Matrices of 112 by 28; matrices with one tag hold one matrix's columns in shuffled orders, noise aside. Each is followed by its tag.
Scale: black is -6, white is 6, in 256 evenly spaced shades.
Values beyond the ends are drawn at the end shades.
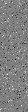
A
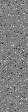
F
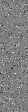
F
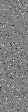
F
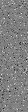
A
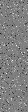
F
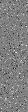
F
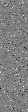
A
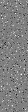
A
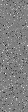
F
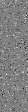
A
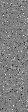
A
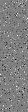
A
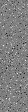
F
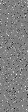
A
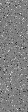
A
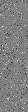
F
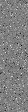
F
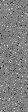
F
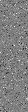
F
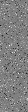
F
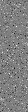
F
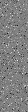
F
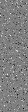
A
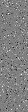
A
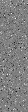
A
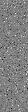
A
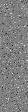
F
